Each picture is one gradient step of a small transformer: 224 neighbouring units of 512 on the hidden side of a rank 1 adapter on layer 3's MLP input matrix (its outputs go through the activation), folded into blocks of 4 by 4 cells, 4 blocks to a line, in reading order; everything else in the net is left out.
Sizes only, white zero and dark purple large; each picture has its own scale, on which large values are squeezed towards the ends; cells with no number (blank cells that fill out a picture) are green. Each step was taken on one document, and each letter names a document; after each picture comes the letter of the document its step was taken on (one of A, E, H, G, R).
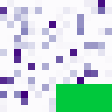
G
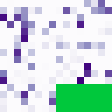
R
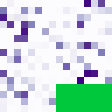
R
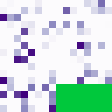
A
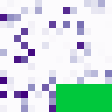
A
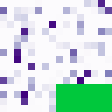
G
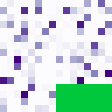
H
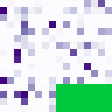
G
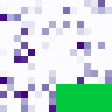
A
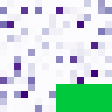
H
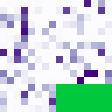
R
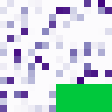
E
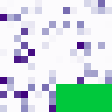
A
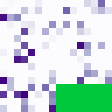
A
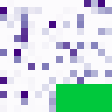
G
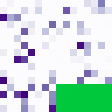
A
